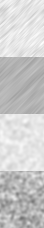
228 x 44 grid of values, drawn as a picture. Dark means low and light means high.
The table splits into 4 rows of 1 panel. Panel 1,1: very high, slanting up to the right, faint in contrast. Panel 2,1: high, slanting up to the right, faint in contrast. Panel 3,1: very high, blotchy, faint in contrast. Panel 4,1: high, blotchy.
